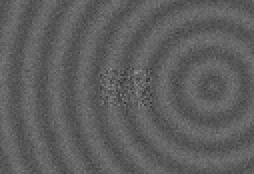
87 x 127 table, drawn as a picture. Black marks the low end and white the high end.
Histogram: bell-shaped. Odd patch: rougher, in the centre. Rings: centred on the middle right. Roughest part: centre. Seam: none.
